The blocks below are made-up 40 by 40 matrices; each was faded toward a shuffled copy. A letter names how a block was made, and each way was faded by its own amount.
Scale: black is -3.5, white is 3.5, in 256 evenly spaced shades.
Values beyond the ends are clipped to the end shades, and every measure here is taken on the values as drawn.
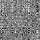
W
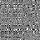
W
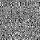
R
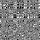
W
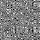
R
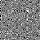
R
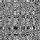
W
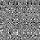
W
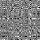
W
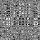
W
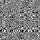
W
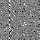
R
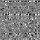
W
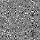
R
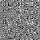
R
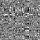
W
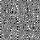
R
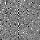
R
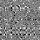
W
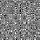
R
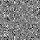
R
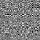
W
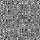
W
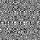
W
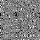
R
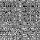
W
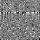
W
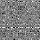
W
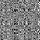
W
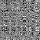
W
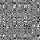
W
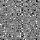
R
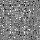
R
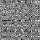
W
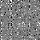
R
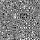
R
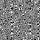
R
